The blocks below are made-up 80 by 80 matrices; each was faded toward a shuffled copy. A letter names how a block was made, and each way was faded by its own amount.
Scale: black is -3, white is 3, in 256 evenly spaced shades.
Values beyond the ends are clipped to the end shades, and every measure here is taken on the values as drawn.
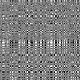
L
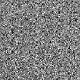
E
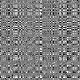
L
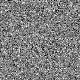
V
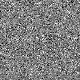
V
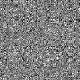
E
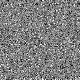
V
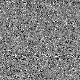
V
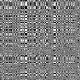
L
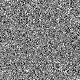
V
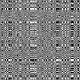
L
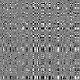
L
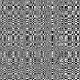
L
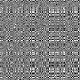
L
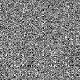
E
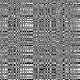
L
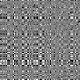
L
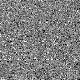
V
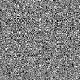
E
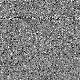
V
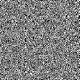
E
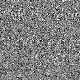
V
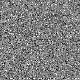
V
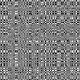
L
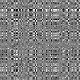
L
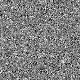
V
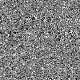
V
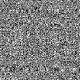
E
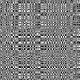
L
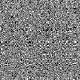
E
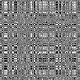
L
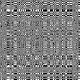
L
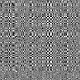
L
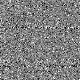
V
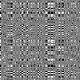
L
